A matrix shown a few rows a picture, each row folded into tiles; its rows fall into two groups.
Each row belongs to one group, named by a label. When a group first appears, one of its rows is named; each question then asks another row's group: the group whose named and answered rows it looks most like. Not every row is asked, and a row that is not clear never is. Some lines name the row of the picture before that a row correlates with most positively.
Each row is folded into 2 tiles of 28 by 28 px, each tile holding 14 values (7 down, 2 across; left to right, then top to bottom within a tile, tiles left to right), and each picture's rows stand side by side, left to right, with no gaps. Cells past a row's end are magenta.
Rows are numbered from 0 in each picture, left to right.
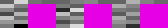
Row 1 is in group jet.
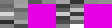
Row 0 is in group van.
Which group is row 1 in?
jet
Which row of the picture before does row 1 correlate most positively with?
1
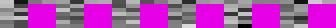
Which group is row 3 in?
jet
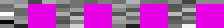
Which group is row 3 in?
jet
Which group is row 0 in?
van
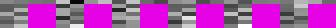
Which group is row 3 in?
jet
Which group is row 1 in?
jet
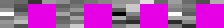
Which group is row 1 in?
jet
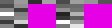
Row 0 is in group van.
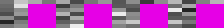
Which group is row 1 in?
jet
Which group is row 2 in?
van
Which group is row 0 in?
van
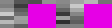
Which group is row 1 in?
van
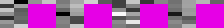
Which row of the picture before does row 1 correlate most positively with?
1
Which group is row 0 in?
jet
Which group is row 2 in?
van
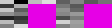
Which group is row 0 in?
jet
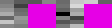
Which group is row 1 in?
van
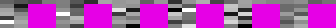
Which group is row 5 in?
jet
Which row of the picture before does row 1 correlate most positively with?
0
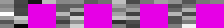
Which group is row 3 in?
jet
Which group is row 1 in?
jet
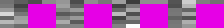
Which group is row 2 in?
jet
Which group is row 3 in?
van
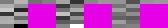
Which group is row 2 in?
jet
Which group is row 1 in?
jet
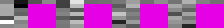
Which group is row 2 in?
van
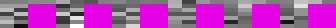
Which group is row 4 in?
van
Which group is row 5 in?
van
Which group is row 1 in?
jet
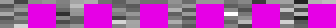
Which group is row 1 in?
van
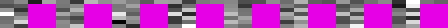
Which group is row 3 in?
jet
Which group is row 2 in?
van
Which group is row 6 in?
jet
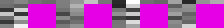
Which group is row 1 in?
van
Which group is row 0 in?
jet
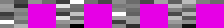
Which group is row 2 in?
van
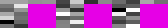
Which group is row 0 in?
van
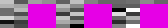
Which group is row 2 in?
jet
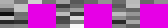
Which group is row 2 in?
van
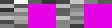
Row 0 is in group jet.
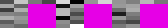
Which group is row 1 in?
jet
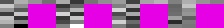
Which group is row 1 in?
jet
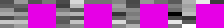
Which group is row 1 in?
van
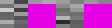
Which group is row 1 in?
van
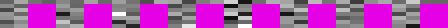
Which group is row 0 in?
jet
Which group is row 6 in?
jet
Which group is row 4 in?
jet
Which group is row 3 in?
jet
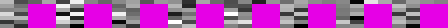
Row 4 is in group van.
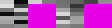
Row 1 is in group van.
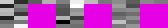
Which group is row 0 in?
jet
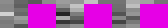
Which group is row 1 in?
van
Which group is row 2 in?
van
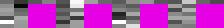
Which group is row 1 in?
van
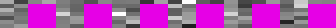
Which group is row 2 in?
van
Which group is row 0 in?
jet
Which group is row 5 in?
van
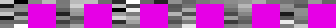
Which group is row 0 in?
jet
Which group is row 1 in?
van
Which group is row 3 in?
jet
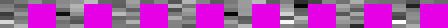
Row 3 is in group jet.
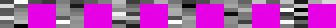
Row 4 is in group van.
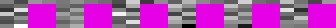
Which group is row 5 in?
jet
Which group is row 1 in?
jet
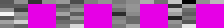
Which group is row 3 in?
jet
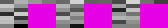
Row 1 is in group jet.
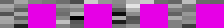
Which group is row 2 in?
van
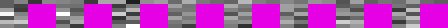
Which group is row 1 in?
van
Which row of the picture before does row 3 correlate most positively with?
3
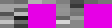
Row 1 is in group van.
